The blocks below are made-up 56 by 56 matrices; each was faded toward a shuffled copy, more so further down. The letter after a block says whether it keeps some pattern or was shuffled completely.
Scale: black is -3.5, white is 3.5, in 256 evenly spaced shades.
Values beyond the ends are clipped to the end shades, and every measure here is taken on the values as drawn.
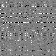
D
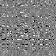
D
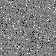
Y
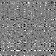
D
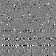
D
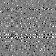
D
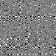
D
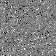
Y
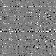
D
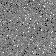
Y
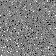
Y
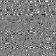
D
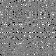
D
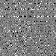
D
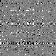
D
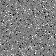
Y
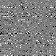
D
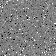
Y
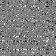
D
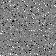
Y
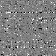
D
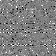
D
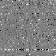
D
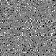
D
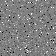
Y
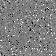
Y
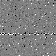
D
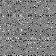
D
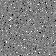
Y
